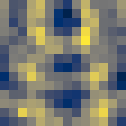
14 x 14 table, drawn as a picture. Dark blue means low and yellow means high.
Ninth with the highest average: top right. Average level on the scale: 50%. Odd rows or columns: none. Stripes: upright, repeating 2 times. Rings: centred on the top middle.
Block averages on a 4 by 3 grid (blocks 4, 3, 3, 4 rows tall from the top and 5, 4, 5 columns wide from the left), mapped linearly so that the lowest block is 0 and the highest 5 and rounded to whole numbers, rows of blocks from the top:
405 / 444 / 413 / 415
